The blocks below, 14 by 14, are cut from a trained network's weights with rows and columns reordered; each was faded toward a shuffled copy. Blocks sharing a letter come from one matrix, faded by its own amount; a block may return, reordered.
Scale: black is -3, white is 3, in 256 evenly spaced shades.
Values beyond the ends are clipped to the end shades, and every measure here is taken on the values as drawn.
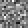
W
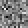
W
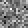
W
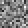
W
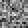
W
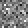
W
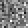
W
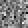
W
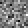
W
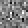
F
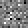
F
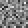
W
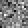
W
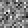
W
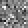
F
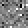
F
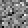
W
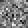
F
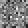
W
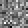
W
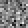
F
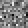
W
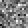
W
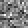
W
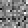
F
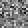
W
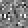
F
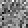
F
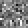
F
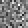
W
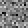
F
